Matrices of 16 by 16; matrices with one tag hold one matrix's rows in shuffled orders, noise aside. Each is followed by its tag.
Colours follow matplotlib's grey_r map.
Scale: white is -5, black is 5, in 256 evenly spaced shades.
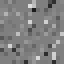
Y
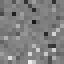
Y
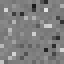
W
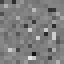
Y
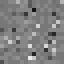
Y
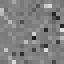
W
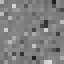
W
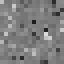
W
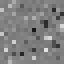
W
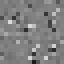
Y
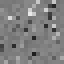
Y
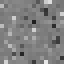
W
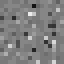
Y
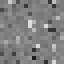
Y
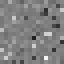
W
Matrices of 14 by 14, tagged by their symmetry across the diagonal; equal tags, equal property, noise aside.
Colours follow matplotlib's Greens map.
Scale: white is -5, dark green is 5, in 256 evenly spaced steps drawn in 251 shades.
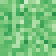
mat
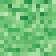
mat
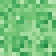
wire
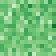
mat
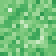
wire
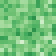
wire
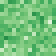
mat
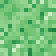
wire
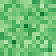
wire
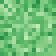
wire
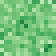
wire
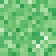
wire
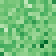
wire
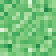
wire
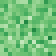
mat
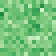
mat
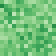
mat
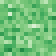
mat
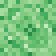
wire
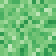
wire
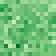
mat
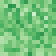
mat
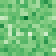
mat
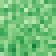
mat
